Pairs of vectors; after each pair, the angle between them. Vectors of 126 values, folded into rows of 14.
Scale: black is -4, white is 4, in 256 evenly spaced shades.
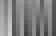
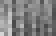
nearly parallel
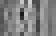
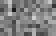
orthogonal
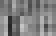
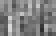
nearly opposite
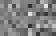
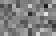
nearly opposite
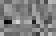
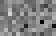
orthogonal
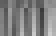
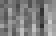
nearly parallel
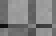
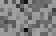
orthogonal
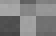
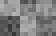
nearly parallel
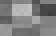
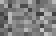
orthogonal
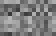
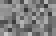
partly opposed
